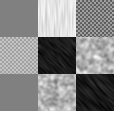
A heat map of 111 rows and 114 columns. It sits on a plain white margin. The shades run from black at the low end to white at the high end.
It is made of 3 by 3 panels. Panel 1,1: middling, flat. Panel 1,2: very high, streaked downward, faint in contrast. Panel 1,3: middling, checkered, strong in contrast. Panel 2,1: high, checkered. Panel 2,2: very low, slanting down to the right, faint in contrast. Panel 2,3: high, blotchy. Panel 3,1: middling, flat. Panel 3,2: high, blotchy. Panel 3,3: very low, slanting down to the right, faint in contrast.
